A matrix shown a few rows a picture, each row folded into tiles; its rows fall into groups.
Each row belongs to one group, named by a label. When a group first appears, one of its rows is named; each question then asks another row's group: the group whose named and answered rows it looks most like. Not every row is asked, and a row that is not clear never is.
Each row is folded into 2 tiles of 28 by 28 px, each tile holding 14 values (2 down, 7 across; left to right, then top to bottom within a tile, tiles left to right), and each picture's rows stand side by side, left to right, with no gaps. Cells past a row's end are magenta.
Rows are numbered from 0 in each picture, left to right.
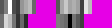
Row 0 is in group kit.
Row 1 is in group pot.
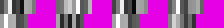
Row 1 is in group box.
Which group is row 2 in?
kit
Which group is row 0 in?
kit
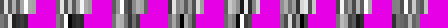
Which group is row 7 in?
box
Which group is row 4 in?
box
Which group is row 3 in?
pot
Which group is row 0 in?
pot
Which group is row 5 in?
box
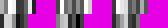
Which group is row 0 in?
kit
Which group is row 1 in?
pot
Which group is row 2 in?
kit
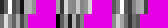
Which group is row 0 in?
kit
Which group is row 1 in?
box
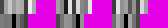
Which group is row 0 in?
pot
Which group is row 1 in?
box
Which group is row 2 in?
pot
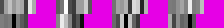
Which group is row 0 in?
pot
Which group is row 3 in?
box
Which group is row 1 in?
kit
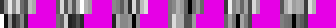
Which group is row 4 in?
pot
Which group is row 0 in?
pot
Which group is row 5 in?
pot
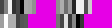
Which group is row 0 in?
kit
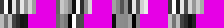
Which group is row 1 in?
box
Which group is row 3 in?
pot
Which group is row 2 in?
box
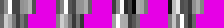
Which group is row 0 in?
kit
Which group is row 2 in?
kit
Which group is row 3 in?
kit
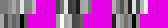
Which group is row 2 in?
box
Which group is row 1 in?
kit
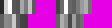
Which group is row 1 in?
kit
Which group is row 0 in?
kit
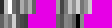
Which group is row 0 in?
kit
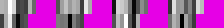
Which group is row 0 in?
kit
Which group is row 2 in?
kit
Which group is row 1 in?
pot
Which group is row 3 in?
pot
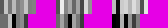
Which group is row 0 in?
pot
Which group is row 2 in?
box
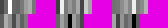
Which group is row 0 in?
kit
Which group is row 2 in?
box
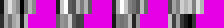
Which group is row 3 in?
pot
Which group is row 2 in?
kit
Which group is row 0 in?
kit
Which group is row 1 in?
kit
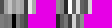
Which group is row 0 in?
pot
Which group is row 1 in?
box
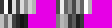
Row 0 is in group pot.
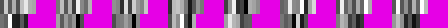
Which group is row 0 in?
pot
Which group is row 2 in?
box
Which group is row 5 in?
box
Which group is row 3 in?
kit
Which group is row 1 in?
box
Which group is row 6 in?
pot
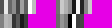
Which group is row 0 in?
pot
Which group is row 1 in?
box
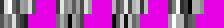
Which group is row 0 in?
kit
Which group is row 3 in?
kit
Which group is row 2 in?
box
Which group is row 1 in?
pot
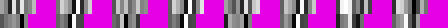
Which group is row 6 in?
kit
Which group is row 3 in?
box
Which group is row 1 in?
box
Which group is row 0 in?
box
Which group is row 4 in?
box
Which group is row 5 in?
box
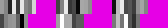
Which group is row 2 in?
kit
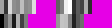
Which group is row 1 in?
kit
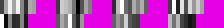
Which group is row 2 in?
kit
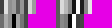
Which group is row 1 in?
box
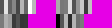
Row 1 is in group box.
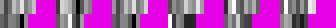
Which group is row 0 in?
box
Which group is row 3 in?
pot
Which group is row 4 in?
kit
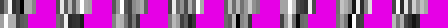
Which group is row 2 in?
kit
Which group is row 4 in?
pot
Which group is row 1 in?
pot
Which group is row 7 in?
pot
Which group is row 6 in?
box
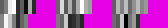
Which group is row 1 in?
pot
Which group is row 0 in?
kit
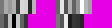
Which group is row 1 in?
pot
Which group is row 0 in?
box
